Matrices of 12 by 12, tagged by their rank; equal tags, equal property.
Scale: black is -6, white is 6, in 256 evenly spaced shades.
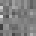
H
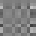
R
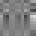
R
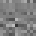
H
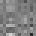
H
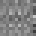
H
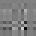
R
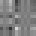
R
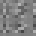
H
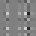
R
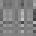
R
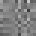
H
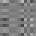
R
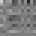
H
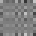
R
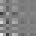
R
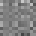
H
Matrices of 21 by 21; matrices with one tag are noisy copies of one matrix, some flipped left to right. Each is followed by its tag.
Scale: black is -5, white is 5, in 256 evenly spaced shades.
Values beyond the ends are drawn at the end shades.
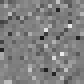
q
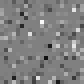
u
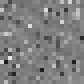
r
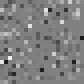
r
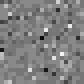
q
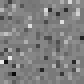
r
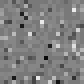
u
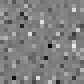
u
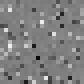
u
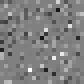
q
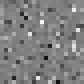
u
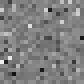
r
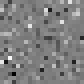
r
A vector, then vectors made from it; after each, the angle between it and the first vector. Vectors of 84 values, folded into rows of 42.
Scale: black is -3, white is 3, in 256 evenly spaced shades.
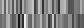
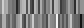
orthogonal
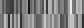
orthogonal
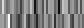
partly aligned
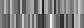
orthogonal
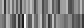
nearly parallel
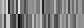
partly aligned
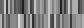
partly opposed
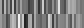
nearly opposite
